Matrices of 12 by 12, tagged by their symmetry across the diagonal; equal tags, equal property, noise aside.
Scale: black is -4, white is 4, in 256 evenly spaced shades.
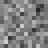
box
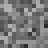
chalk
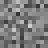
box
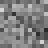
box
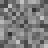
chalk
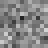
box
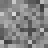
chalk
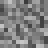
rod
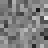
box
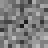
chalk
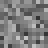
rod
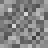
chalk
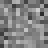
box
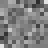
chalk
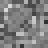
chalk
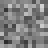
rod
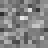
box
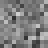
rod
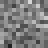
box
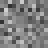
rod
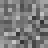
chalk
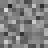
rod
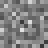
chalk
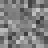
rod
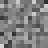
rod
